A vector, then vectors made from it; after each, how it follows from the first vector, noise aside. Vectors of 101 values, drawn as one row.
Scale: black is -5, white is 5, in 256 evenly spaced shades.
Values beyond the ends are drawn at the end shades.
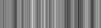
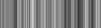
copied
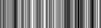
scaled up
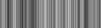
reversed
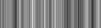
copied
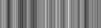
reversed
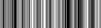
scaled up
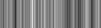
copied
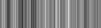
reversed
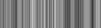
copied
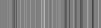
partly zeroed
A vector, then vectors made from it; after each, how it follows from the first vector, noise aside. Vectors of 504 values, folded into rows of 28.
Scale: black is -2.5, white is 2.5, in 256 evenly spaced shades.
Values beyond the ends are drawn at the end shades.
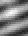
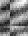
wrapped around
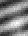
reversed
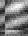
wrapped around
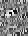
sign-scrambled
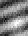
reversed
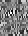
sign-scrambled
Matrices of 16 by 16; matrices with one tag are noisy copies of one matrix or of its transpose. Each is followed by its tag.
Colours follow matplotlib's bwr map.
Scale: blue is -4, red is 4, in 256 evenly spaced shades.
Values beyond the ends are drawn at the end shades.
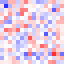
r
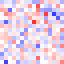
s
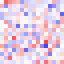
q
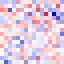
s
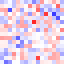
s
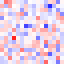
q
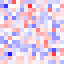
r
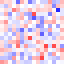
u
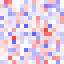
q
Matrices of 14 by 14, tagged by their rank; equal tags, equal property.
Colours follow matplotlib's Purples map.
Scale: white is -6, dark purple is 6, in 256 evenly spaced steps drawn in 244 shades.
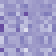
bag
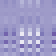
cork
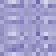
bag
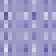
cork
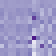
bag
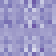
bag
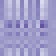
cork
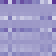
cork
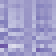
bag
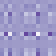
cork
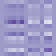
cork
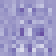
bag
